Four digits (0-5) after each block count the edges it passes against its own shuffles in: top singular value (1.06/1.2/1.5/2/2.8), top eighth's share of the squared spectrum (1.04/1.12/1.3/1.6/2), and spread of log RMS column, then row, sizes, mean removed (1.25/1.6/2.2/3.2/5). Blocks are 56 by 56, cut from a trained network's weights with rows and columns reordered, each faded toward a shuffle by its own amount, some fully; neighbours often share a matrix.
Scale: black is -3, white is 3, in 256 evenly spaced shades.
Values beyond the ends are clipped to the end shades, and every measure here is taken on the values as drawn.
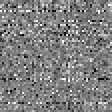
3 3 0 3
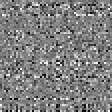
3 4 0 3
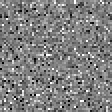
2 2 0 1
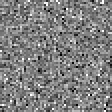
0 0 0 0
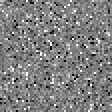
1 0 0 0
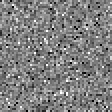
0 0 0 0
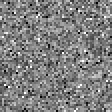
0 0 0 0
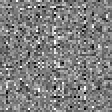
3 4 3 2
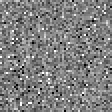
0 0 0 0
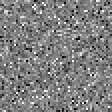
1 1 0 0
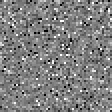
0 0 0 0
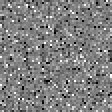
0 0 0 0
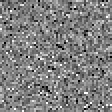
0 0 0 0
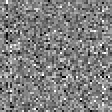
3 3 2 1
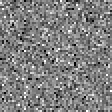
0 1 0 0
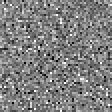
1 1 0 0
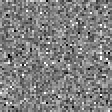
2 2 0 1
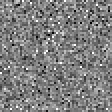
0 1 0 0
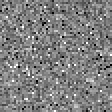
2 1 0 0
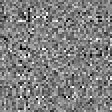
3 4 2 2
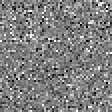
2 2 0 1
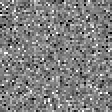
1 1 0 0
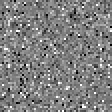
2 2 0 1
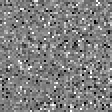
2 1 0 1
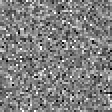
1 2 0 1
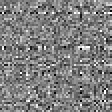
4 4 2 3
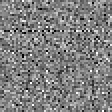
3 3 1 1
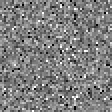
1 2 1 0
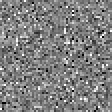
2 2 2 0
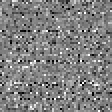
3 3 0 3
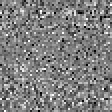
3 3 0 2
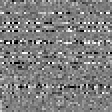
4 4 0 4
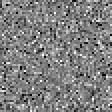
1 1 0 0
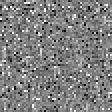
1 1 0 1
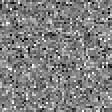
2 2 0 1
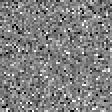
1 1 0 0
